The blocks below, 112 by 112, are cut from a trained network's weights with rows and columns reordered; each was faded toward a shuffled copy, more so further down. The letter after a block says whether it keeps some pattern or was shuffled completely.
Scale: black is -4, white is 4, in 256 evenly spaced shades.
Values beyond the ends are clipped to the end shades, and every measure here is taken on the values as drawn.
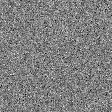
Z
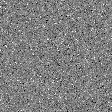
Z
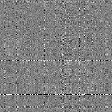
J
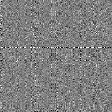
J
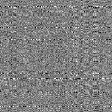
J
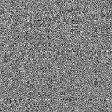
J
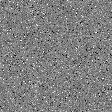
Z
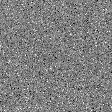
Z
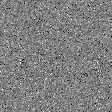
Z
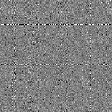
J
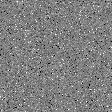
Z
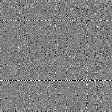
J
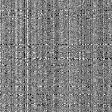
J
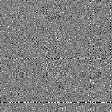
J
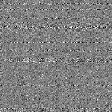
J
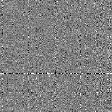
J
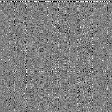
J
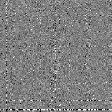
J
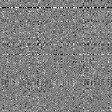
J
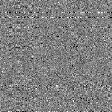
J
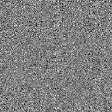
J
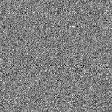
J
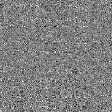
J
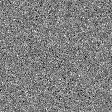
Z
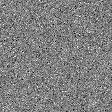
Z
